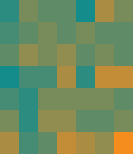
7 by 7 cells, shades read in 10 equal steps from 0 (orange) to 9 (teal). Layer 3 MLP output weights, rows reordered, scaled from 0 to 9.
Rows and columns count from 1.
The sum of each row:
42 41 36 38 41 38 25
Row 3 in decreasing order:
6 6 6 5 5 4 4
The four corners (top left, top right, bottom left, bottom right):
8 5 3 0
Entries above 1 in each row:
7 7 7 7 7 7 6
